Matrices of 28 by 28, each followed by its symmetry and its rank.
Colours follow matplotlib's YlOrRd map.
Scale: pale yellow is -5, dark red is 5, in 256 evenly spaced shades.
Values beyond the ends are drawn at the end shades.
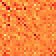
symmetric, rank five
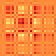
symmetric, rank one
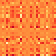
neither, rank two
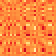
antisymmetric, rank two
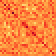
symmetric, rank five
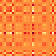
symmetric, rank one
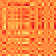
antisymmetric, rank two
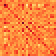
symmetric, rank five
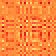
antisymmetric, rank two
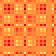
symmetric, rank one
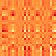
neither, rank two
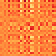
neither, rank two
